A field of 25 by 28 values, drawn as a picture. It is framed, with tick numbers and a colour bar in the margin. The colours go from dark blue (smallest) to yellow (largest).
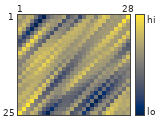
Mirror symmetry: none. Grain: diagonal, up to the right. Average level on the scale: 60%.
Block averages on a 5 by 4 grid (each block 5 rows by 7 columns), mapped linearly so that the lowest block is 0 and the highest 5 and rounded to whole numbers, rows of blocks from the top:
2245
3544
5343
5221
4104
